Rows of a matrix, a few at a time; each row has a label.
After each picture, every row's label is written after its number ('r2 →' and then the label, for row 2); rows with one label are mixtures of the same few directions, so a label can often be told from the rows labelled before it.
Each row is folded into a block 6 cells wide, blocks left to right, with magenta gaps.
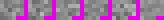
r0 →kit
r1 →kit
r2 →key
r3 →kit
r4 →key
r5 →key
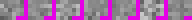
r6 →kit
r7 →key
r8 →kit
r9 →kit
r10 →kit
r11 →kit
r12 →key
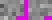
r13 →kit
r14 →key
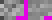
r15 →kit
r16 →key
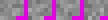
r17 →key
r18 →key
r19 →kit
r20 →kit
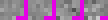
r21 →key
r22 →key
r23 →key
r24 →key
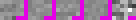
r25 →key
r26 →kit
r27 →key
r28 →kit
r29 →key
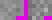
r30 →kit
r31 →kit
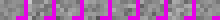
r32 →kit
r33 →kit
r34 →kit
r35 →key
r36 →key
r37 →kit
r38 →kit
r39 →kit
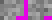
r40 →kit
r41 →key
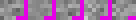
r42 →key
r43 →key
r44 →key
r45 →kit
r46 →kit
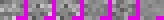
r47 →key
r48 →key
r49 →key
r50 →kit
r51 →kit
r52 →key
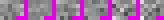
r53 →key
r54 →key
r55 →key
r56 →key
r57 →kit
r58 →kit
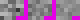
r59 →key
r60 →kit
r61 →kit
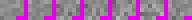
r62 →key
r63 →kit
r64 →kit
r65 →kit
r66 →kit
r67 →key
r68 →kit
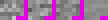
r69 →key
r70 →key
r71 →kit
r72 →key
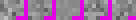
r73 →kit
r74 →key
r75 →key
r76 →key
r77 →kit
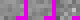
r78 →key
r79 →key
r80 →kit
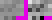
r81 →key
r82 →key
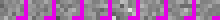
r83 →kit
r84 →kit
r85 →kit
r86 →key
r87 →key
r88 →kit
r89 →key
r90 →kit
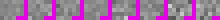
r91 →kit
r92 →key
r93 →kit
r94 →kit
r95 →key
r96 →key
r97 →kit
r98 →kit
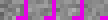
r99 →kit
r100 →key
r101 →key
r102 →kit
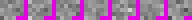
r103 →key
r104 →kit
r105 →key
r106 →kit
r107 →key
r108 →key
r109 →key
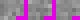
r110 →kit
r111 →key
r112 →key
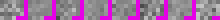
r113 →key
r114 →key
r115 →kit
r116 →kit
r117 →kit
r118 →kit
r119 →kit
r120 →kit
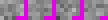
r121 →key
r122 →key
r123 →kit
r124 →key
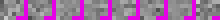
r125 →kit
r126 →kit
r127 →kit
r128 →key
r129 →key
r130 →key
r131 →key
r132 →kit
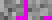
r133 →kit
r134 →key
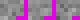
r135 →kit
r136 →key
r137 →kit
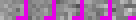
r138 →kit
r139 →kit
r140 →key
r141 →key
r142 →key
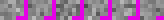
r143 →key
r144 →kit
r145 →kit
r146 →kit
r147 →key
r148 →key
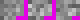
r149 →kit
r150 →kit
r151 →key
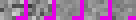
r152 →key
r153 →kit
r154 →kit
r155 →kit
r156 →kit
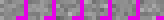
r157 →kit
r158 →key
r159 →kit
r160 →key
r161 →kit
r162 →key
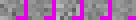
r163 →kit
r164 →key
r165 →kit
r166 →key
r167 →kit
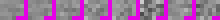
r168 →key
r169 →key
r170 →key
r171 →kit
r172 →kit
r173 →kit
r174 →key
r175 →kit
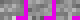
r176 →key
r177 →key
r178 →key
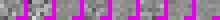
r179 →kit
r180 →kit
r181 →key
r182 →kit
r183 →kit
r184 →key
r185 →key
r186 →kit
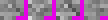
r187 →key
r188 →kit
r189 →key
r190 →key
